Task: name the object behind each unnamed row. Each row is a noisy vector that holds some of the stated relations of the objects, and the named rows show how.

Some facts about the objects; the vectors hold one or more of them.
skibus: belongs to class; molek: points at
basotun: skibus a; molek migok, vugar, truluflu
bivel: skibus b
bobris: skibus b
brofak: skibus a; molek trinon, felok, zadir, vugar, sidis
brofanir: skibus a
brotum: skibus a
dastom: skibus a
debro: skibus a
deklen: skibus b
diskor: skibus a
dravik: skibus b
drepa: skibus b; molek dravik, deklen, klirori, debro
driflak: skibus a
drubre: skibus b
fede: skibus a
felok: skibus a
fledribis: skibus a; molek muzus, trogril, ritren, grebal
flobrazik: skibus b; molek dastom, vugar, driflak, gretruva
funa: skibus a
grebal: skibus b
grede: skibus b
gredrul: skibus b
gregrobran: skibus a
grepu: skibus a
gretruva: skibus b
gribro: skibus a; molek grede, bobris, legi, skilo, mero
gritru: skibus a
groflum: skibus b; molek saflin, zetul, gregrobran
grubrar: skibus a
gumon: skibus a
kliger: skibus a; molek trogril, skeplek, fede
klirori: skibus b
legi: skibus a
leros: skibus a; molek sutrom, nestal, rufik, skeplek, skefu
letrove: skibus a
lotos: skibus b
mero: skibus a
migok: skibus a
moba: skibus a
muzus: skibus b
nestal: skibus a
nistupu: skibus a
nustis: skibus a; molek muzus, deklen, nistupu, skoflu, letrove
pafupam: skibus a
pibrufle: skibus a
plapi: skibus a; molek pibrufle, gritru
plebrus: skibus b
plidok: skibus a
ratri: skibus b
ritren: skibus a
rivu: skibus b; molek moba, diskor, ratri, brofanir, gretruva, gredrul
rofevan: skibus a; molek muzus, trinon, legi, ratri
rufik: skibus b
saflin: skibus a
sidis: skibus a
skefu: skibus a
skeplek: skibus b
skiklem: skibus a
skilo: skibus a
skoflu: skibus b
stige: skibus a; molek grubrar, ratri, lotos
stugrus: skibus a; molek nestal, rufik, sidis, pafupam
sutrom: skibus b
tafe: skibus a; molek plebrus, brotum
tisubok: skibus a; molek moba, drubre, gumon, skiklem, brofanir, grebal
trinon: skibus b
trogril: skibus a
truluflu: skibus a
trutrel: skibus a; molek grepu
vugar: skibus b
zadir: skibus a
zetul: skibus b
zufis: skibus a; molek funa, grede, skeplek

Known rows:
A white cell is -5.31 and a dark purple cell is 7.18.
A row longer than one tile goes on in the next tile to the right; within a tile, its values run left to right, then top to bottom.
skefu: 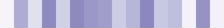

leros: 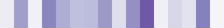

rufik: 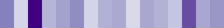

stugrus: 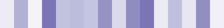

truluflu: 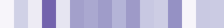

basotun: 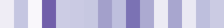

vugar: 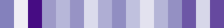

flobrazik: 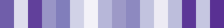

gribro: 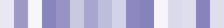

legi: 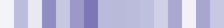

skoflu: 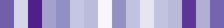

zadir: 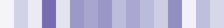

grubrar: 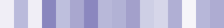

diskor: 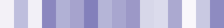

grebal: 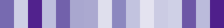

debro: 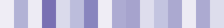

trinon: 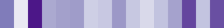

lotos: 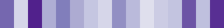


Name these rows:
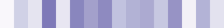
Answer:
sidis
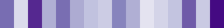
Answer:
gredrul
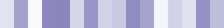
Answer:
fledribis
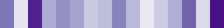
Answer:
gretruva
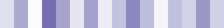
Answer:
nustis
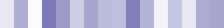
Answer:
stige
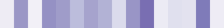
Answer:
zufis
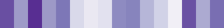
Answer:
groflum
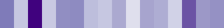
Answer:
skeplek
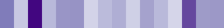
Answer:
sutrom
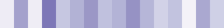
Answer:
plidok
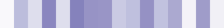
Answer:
nestal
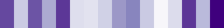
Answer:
rivu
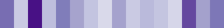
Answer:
bobris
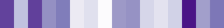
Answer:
drepa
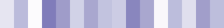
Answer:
rofevan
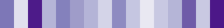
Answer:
ratri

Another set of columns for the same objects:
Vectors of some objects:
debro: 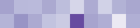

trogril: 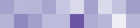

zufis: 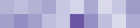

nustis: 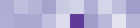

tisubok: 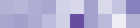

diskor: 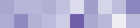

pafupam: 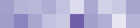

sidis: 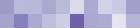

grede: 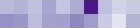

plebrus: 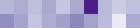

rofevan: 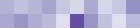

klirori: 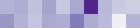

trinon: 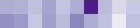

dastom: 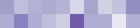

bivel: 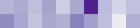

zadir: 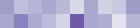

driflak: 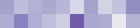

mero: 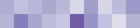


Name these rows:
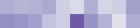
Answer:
leros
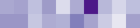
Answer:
zetul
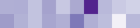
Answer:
deklen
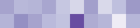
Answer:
ritren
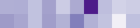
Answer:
muzus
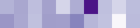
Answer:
grebal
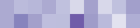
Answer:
funa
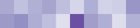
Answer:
brofak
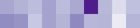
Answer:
vugar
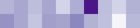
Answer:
drubre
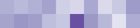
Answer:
kliger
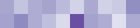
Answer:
basotun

